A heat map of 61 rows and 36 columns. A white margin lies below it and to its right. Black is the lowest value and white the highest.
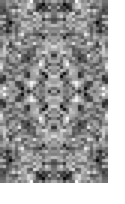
The histogram is bell-shaped. Its left and right halves mirror each other, and so do its top and bottom. No single row or column stands out from its neighbours. There is no seam. On average the colour sits 50% of the way up the scale. There are no regular stripes.
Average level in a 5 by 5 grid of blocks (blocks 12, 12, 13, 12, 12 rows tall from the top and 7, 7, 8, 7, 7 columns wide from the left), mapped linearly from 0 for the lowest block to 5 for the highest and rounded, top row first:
0 4 1 4 0
4 2 5 2 4
2 3 3 3 2
4 2 5 2 4
0 4 1 4 0
